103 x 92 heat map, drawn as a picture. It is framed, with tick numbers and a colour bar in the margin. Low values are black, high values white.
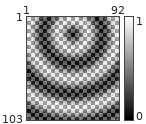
There is no overall slope. There is no seam. Concentric rings centre on the top middle.
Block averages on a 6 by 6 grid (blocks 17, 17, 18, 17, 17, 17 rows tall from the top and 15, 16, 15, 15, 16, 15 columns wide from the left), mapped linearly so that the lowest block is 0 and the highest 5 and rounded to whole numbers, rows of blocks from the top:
4 1 5 5 1 4 | 4 1 5 5 1 4 | 5 2 1 1 2 5 | 0 4 5 5 4 0 | 5 2 0 0 2 5 | 0 3 4 4 3 0
